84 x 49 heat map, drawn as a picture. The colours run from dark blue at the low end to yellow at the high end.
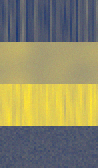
The table splits into 4 rows of 1 panel. Panel 1,1: low, streaked downward. Panel 2,1: high, smooth, faint in contrast. Panel 3,1: very high, streaked downward, faint in contrast. Panel 4,1: low, fine-grained, faint in contrast.
